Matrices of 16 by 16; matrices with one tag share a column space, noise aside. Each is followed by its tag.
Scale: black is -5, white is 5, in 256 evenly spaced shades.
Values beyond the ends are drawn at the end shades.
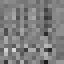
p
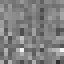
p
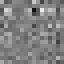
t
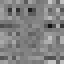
t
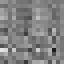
p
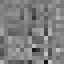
p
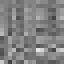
p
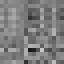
p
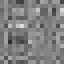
t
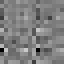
p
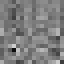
p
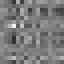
t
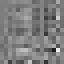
p
